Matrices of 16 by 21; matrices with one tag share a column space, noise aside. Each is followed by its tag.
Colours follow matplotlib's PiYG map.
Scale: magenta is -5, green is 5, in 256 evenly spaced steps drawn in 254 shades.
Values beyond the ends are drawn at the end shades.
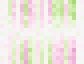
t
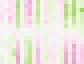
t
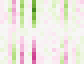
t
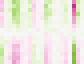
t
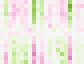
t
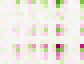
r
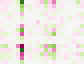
r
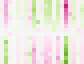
t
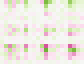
r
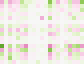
r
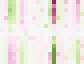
t
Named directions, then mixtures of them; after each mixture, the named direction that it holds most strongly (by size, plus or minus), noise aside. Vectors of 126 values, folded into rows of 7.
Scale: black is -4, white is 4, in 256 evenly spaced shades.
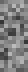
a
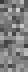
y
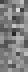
y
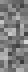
a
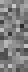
y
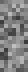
a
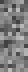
y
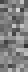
y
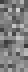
y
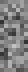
a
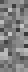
y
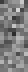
y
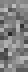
a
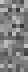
y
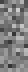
y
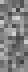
a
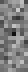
a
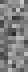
a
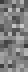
y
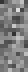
y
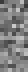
y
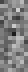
a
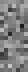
a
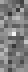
a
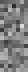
y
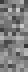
y
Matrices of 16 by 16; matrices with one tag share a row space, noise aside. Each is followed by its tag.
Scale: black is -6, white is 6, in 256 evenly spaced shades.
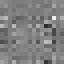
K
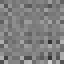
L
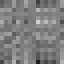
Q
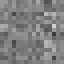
K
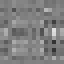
K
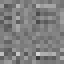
Q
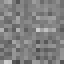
Q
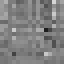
K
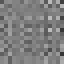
L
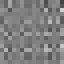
L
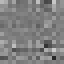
K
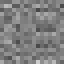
Q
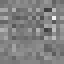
K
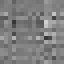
K
